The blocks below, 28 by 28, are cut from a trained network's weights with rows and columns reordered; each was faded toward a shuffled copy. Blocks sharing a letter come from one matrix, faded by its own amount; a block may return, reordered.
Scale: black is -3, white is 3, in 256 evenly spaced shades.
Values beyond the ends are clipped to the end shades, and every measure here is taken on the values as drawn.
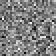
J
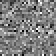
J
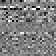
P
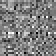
J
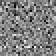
J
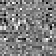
P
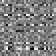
P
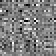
P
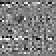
P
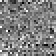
J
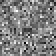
J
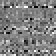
P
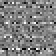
P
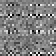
P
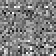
J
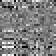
P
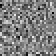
J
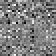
P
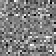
J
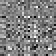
P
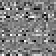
P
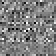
P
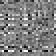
P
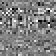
P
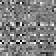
P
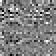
P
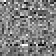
J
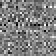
J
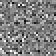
J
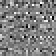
P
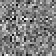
J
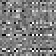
P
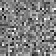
J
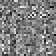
J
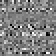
P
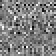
J
